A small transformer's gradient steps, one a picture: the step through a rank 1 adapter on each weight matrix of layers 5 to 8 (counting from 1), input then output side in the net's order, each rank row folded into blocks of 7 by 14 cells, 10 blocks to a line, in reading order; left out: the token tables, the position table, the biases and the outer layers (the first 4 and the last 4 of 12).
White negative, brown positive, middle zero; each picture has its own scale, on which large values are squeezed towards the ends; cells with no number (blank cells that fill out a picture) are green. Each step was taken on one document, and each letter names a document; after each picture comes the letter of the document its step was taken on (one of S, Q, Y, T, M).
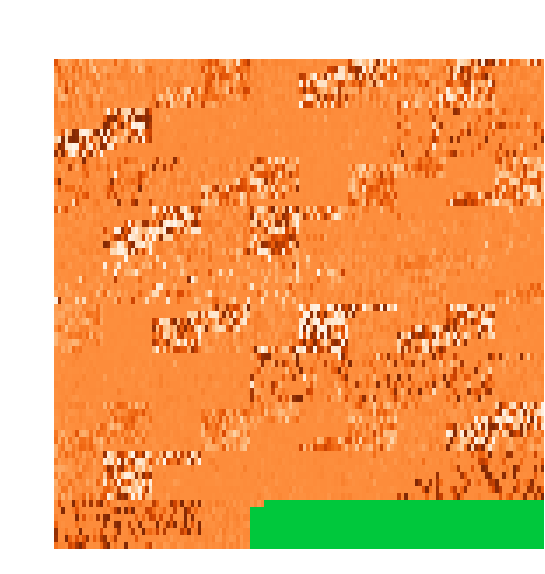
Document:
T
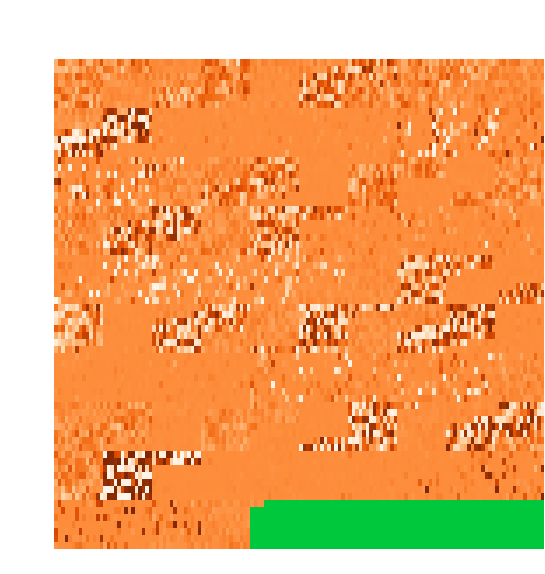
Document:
T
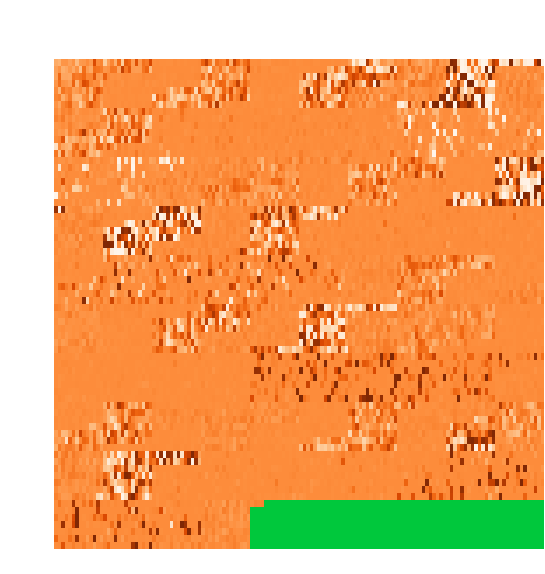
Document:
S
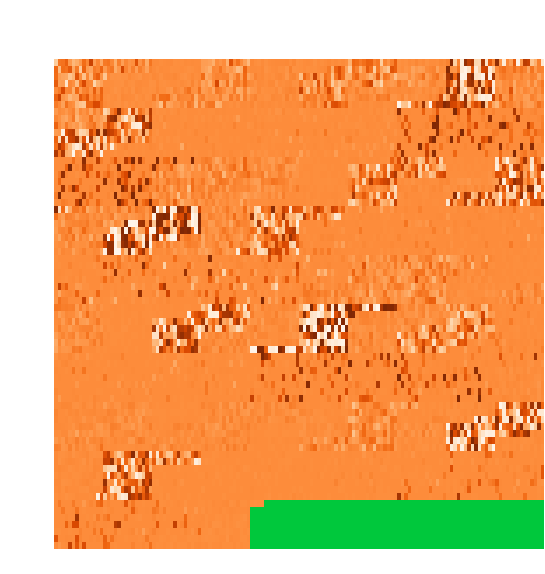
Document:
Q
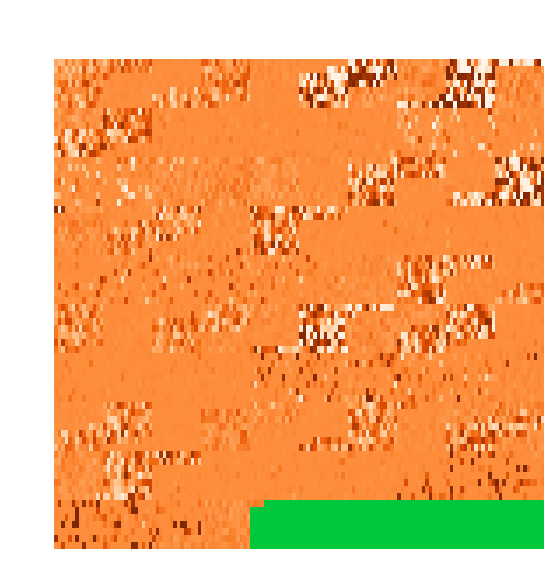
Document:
S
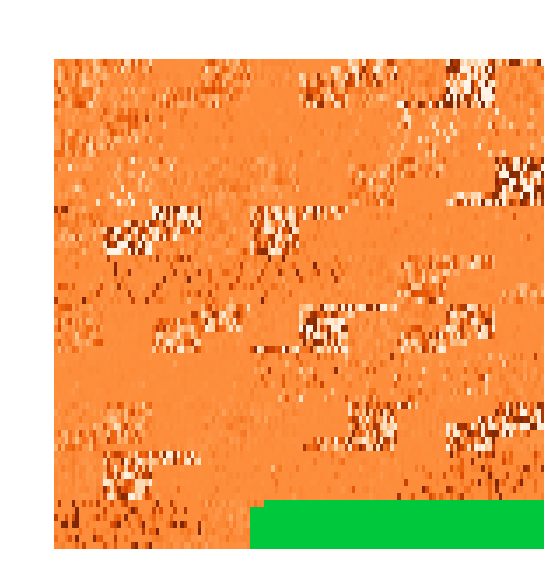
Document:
S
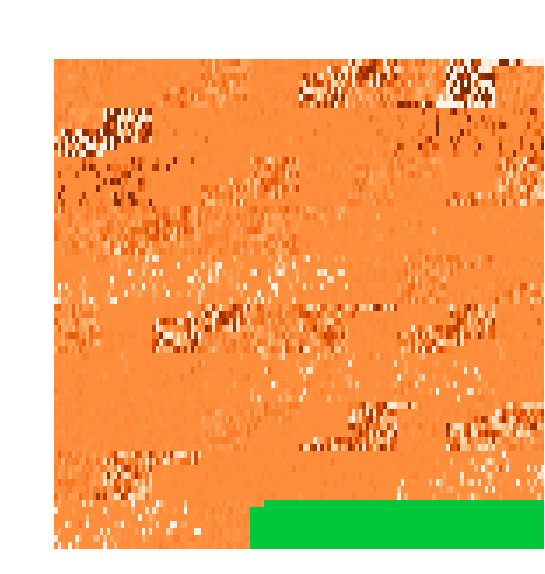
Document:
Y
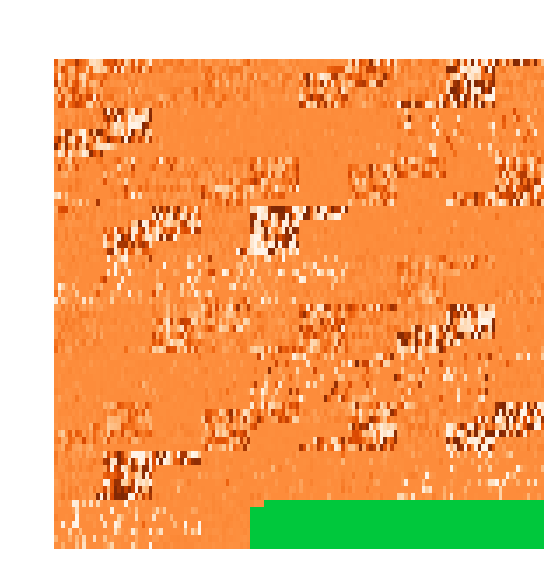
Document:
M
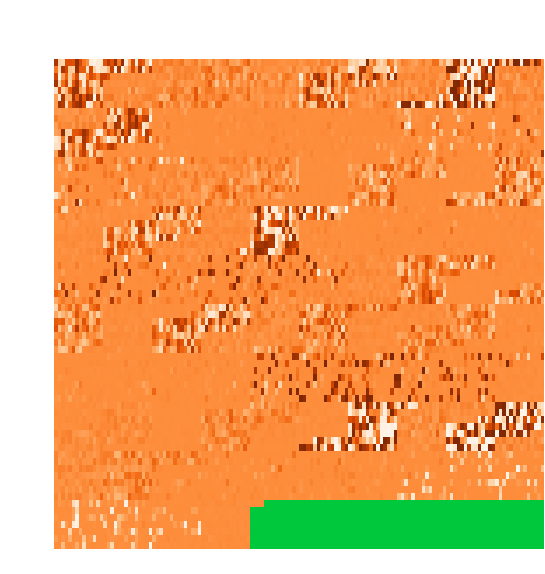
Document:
M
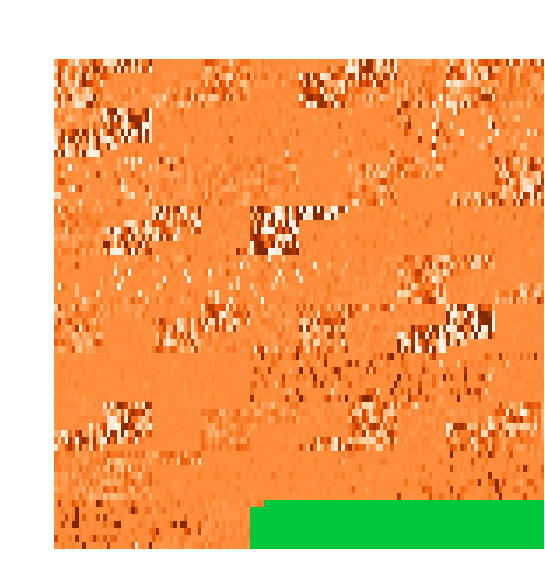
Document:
S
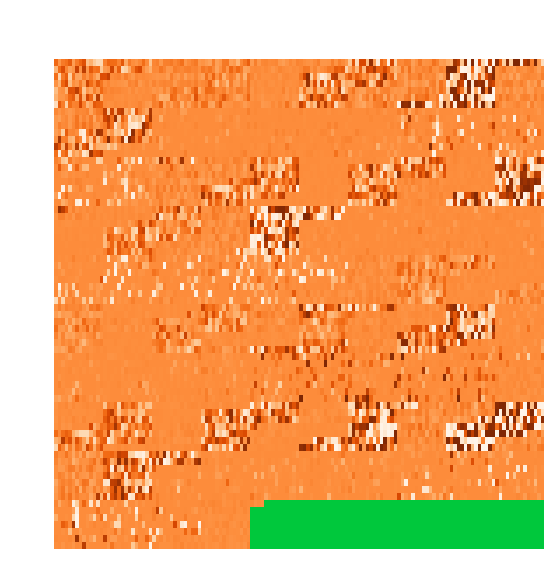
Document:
M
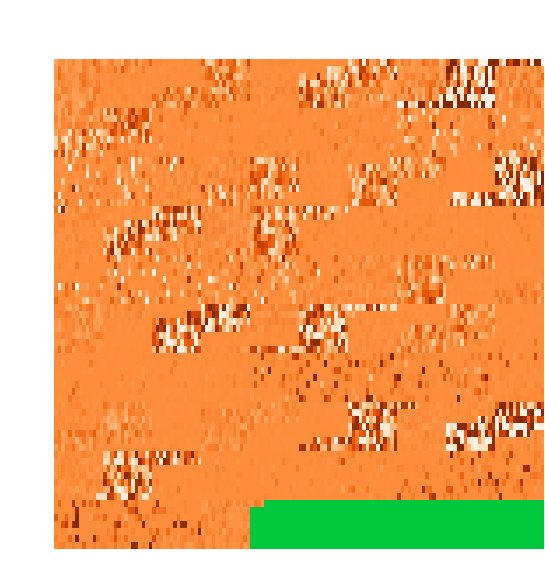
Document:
S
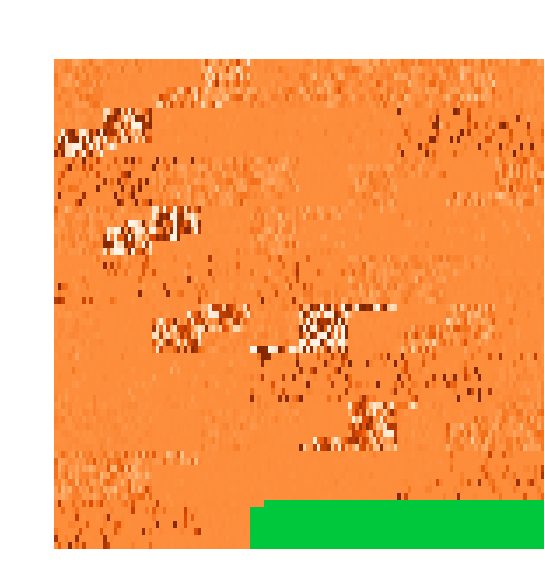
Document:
Q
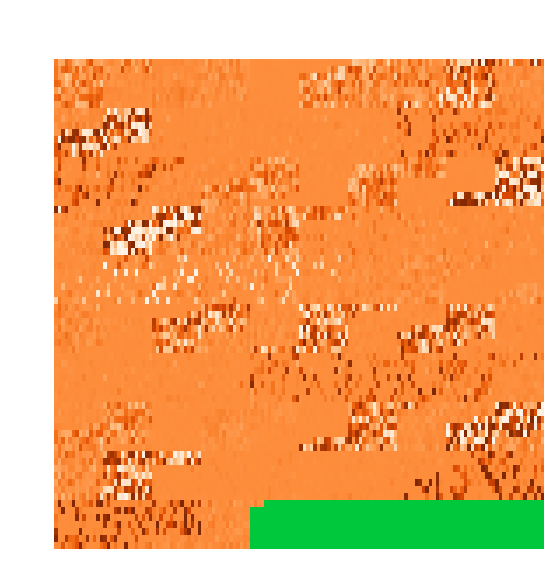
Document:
T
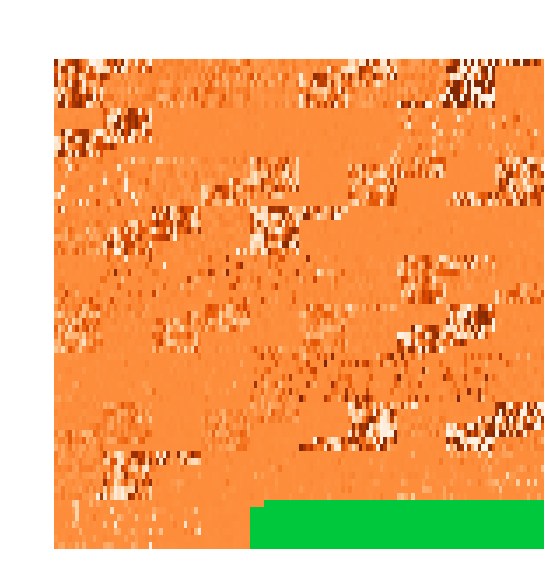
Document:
M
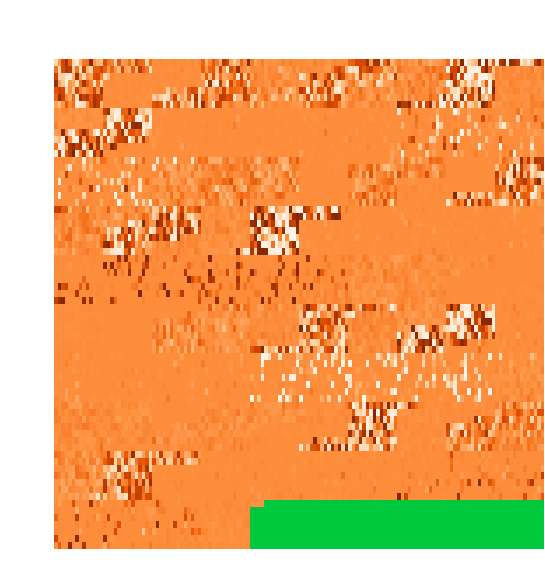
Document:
Q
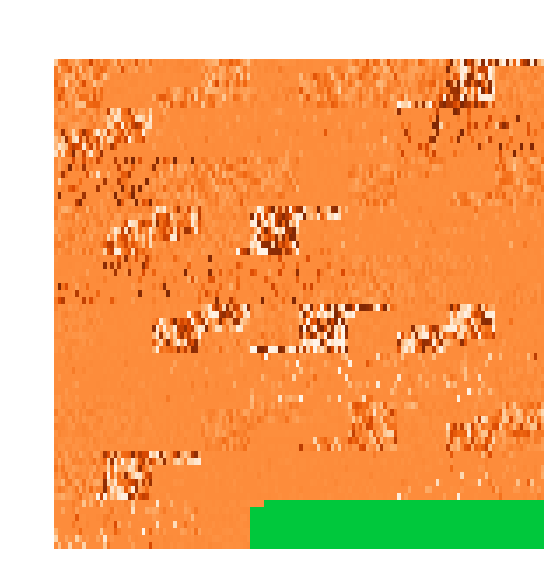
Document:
Q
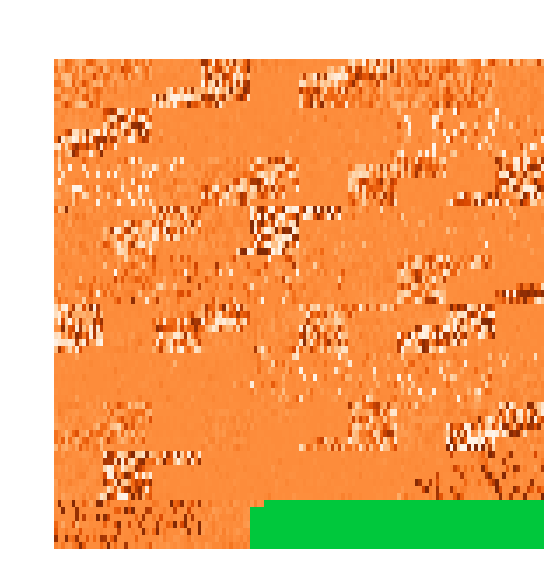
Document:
T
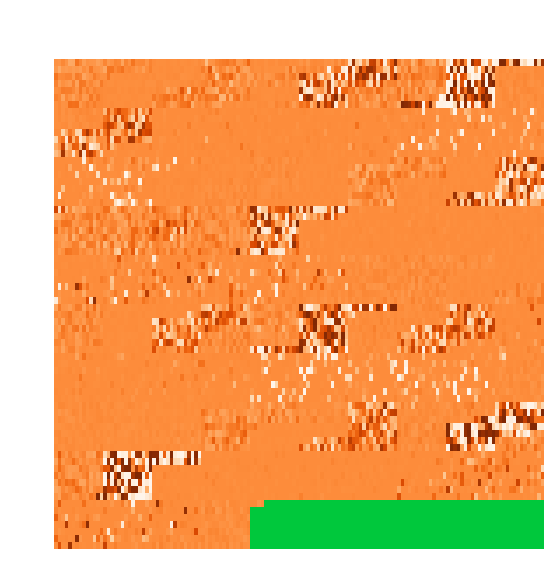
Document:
Y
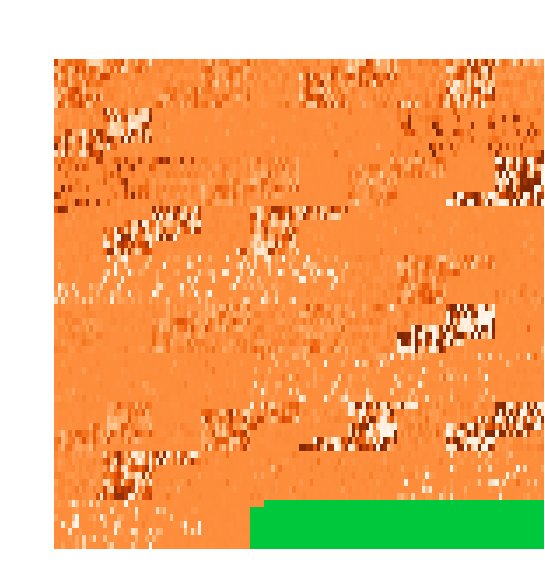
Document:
M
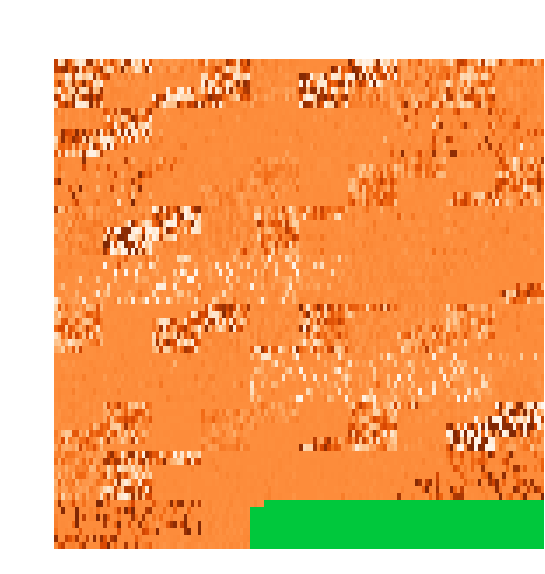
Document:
T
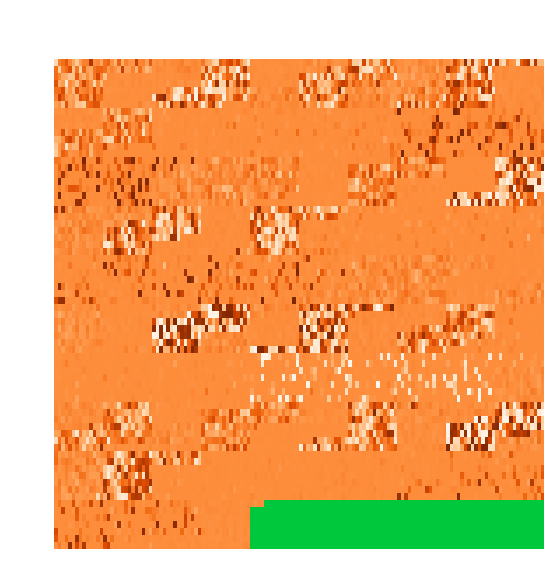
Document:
Q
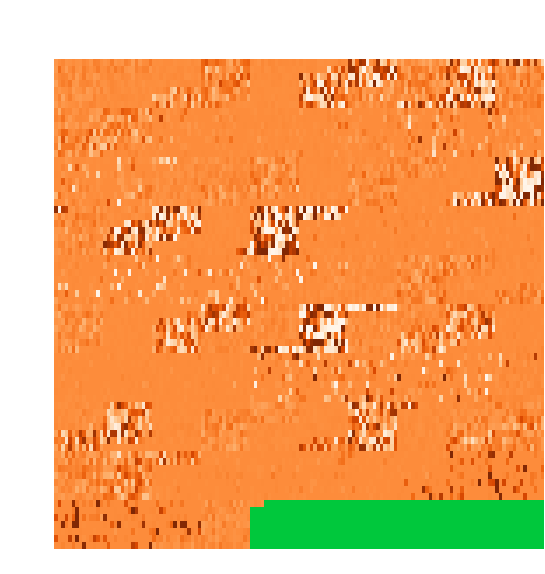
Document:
S
